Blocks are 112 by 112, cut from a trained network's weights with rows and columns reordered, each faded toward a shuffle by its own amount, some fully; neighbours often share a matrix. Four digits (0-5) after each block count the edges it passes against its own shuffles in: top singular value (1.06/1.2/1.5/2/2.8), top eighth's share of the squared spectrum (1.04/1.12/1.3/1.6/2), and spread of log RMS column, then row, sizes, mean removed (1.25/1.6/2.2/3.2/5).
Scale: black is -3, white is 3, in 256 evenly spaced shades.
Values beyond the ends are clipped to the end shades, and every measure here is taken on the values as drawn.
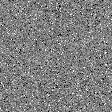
0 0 0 0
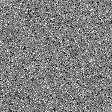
0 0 0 0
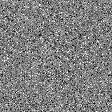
3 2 0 0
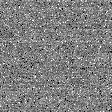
2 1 1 0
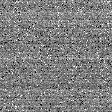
3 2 2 0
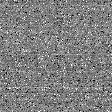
2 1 1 0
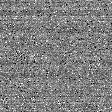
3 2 1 0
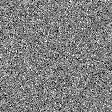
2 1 0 0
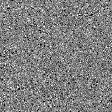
3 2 1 1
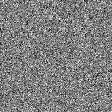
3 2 0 0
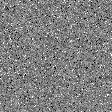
0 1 0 0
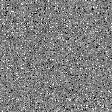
2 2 0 2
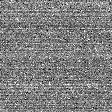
4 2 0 1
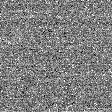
2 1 0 0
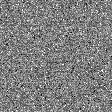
0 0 0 0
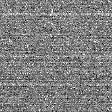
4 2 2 1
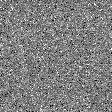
0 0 0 0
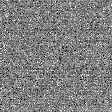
2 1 1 0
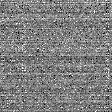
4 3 2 1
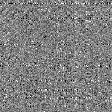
3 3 0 3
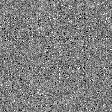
3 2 0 2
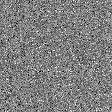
1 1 0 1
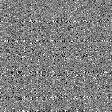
3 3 0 3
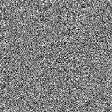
4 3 2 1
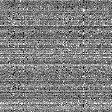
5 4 3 2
